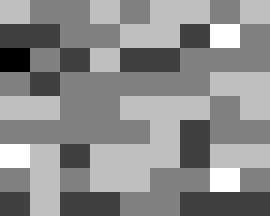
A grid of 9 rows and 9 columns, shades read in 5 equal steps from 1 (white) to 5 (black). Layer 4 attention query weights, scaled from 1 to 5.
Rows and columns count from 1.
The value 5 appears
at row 3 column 1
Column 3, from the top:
3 3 4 3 3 3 4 3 4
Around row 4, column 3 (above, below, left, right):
4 3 4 3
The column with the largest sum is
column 3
